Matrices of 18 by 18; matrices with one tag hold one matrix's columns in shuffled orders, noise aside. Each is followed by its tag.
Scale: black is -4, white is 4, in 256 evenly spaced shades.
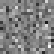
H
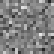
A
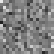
H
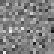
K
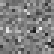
K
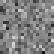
H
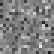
H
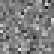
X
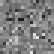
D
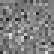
D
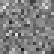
A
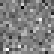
X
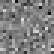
X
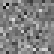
X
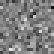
X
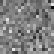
X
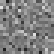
A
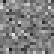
A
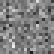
H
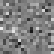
K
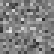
K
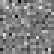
A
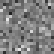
X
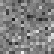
D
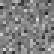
X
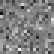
X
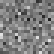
D
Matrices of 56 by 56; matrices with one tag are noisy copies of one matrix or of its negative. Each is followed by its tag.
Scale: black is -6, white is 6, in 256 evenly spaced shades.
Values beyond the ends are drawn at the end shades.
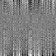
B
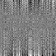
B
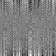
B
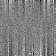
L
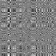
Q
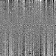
L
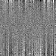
L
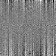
L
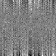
B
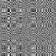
Q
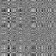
Q
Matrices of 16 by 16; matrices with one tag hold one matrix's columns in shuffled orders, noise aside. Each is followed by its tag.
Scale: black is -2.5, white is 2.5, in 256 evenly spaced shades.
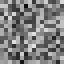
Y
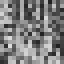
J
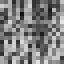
J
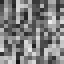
J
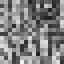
J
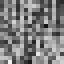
J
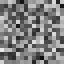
Y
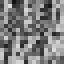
J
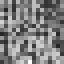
J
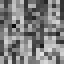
J
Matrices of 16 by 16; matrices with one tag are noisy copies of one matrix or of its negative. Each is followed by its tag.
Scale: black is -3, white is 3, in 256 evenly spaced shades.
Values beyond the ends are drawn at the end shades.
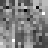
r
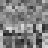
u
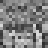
u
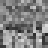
u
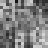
r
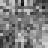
r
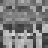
u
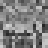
u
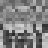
u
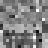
u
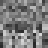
u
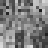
r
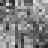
r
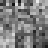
r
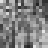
r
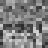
u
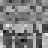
u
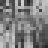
r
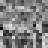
u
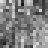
r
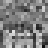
u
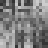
r
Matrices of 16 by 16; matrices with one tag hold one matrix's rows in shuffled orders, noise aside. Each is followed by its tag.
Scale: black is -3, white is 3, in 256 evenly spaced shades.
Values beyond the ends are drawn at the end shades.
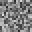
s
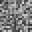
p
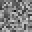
p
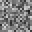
s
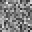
s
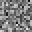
s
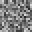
s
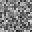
s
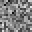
s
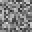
s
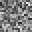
p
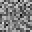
s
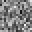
s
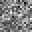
p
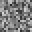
s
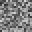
p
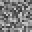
p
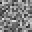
p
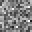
s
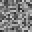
p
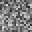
s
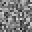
s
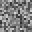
s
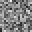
s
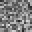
p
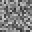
s
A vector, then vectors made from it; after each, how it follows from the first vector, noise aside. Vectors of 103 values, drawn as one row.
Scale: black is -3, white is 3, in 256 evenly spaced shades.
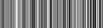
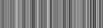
shrunk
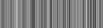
shrunk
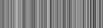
shrunk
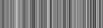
shrunk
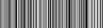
sign-scrambled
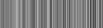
shrunk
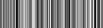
sign-scrambled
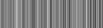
shrunk
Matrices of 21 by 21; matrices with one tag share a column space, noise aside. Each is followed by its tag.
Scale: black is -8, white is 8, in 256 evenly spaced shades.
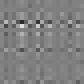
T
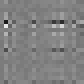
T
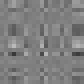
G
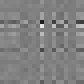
T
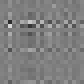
T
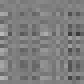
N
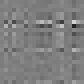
T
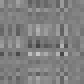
G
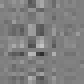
G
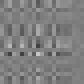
G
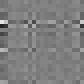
T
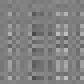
N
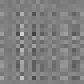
N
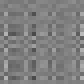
N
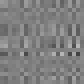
G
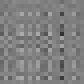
N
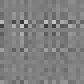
T
